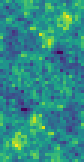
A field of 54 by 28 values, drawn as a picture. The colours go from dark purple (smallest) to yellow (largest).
It looks the same turned upside down. The histogram is bell-shaped. The texture is blotchy. There is no overall slope. No single row or column stands out from its neighbours.
